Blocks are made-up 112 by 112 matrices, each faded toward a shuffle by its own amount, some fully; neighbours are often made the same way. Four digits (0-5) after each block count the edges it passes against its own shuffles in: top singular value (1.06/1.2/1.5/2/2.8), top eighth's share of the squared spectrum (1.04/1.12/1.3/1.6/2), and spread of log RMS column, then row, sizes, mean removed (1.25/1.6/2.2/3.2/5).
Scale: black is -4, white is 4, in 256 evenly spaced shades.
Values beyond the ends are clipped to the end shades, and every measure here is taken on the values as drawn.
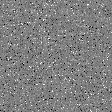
2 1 0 0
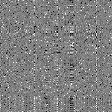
5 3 2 2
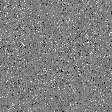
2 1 1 0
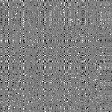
5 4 3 3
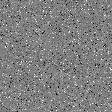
0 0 0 0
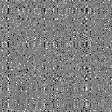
5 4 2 2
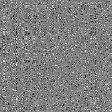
4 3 2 1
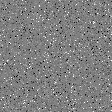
0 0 0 0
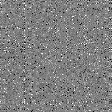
4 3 2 1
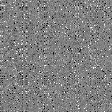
4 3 2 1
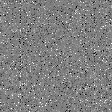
4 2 1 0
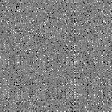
4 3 2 2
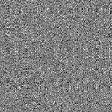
4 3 2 2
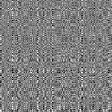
5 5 4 4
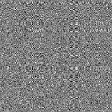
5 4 3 3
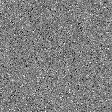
1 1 0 0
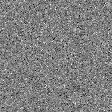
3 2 0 0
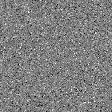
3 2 1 0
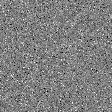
2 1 0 0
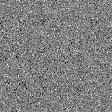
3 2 0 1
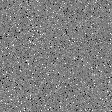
0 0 0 0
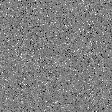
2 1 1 0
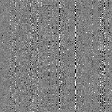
4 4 4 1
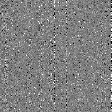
4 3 3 0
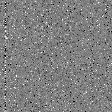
3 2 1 0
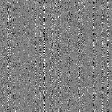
4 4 4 1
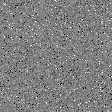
1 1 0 0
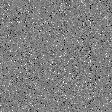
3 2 1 0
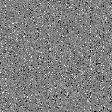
3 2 2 0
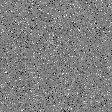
0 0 0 0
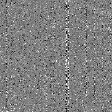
3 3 3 0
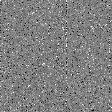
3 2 2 0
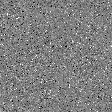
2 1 0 0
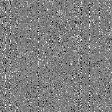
4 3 3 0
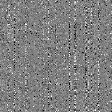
4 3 3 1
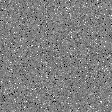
2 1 1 0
